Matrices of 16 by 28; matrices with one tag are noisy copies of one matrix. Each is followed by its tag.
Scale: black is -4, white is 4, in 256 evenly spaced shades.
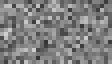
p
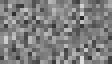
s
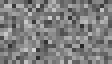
p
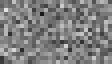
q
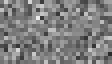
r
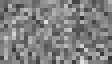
s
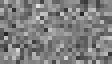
r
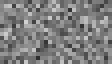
p
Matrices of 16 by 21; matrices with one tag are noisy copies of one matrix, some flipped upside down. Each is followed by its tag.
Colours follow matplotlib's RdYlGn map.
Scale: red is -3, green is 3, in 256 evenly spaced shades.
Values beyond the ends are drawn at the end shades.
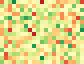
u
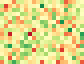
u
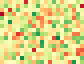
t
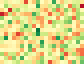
t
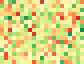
u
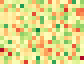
t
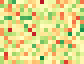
u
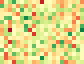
u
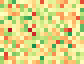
u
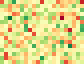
u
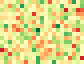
t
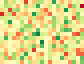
t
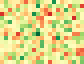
t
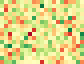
u
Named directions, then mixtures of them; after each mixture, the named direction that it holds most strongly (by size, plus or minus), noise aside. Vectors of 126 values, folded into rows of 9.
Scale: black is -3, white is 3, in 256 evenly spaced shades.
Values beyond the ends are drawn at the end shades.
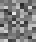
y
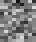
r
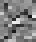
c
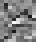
c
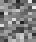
r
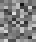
y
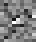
c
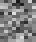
r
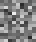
y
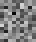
y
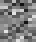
r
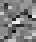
c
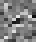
c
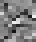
c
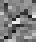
c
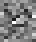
c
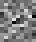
c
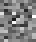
y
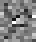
c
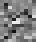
c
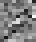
c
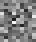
y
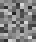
y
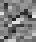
c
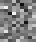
y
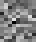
c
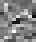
c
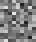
y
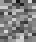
r
